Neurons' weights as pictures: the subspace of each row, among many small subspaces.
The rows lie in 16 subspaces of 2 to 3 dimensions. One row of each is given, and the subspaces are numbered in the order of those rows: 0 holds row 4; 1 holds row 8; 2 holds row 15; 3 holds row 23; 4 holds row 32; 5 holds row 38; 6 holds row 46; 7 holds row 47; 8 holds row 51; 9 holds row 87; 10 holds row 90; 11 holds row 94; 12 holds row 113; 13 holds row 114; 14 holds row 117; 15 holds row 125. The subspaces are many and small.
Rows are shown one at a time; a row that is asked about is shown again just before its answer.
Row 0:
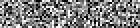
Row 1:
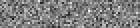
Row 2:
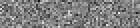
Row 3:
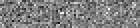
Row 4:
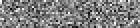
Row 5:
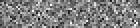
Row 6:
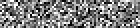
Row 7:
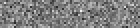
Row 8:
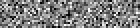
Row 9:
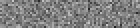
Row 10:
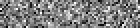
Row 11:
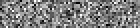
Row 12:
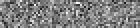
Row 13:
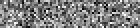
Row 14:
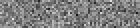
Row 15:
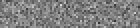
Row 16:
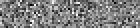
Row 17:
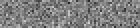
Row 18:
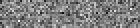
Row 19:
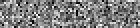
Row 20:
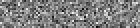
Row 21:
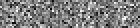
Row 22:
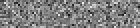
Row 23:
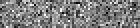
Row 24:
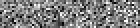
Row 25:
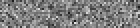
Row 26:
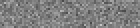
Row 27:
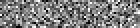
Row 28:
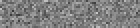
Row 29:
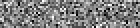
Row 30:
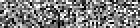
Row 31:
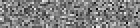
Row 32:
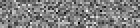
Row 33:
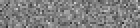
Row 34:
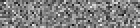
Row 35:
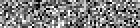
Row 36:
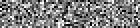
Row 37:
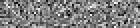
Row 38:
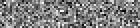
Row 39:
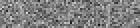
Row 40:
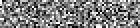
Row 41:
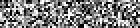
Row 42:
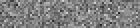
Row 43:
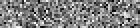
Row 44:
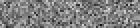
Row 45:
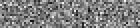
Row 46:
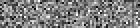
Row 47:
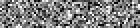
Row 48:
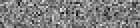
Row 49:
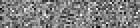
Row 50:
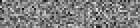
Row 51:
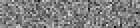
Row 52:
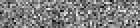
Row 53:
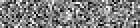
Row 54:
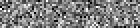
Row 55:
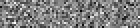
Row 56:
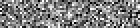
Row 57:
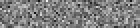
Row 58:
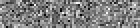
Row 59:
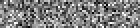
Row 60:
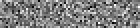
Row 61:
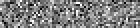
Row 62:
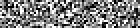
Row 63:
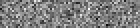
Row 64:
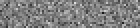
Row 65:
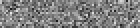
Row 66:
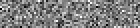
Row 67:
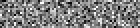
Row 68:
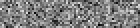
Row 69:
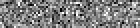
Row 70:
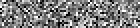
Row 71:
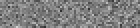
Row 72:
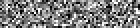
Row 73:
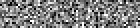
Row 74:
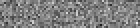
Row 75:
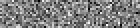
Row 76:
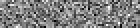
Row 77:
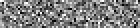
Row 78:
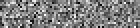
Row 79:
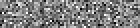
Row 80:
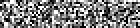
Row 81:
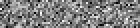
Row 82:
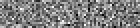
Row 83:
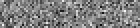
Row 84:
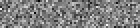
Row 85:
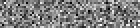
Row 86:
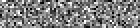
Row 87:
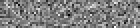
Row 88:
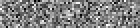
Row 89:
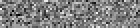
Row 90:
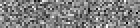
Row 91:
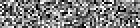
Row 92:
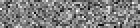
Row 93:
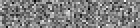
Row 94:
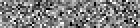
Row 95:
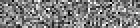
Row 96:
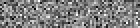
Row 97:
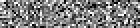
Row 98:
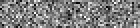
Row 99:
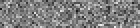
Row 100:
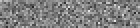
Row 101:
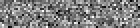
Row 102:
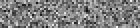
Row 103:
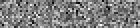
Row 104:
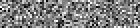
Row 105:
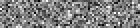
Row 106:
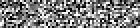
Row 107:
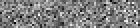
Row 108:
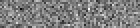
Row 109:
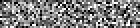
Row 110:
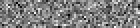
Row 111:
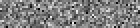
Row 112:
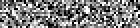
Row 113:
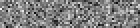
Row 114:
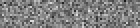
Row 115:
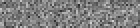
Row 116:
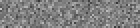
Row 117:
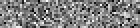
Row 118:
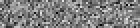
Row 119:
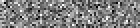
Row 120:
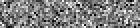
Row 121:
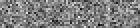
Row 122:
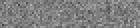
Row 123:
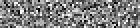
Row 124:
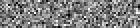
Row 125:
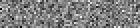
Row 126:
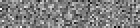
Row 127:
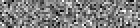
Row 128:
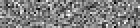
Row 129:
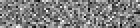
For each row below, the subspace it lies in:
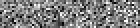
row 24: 11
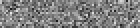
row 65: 0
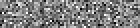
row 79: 12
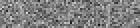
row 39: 12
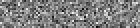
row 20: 0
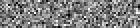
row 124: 1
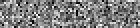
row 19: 6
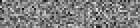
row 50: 0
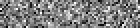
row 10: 4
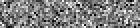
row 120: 5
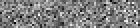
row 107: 11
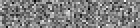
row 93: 13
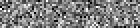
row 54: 15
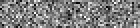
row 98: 6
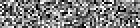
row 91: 7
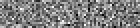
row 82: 14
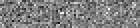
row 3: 0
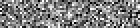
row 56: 5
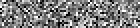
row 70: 4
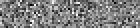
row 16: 13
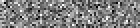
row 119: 2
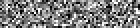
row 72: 1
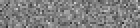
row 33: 4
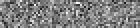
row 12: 10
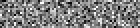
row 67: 2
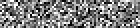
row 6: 12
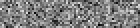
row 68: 12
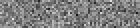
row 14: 8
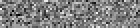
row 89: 0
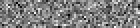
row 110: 1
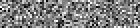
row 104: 15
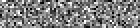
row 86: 2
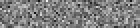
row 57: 5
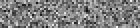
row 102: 5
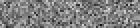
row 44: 5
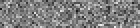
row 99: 7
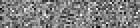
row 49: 3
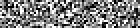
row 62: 9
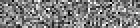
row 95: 8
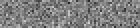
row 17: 11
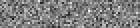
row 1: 1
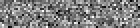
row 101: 4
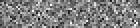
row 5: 11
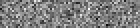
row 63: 10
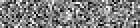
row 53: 6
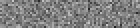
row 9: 8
